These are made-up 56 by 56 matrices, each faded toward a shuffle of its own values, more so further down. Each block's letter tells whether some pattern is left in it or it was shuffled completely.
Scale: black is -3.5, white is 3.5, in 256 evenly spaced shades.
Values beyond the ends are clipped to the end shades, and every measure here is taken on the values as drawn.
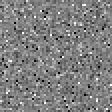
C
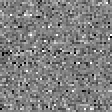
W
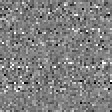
W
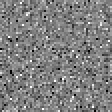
C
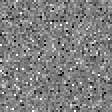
C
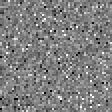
C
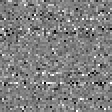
W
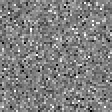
C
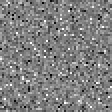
C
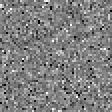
C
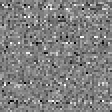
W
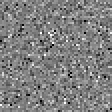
C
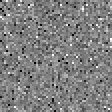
C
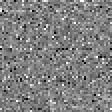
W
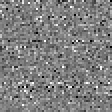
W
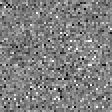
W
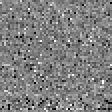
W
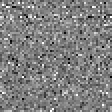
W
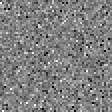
C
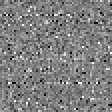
W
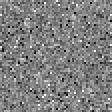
C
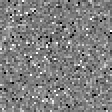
C
